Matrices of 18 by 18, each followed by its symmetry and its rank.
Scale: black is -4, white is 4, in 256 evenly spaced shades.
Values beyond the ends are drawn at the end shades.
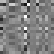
neither, rank two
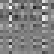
neither, rank two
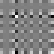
symmetric, rank one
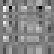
neither, rank two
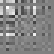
symmetric, rank two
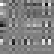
neither, rank two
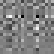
neither, rank two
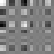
symmetric, rank one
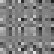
neither, rank two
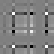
symmetric, rank one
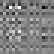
neither, rank two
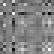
symmetric, rank two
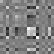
symmetric, rank two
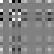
symmetric, rank one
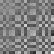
symmetric, rank two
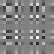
symmetric, rank one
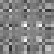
symmetric, rank two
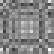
symmetric, rank two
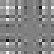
symmetric, rank one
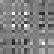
symmetric, rank two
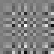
symmetric, rank one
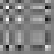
symmetric, rank one
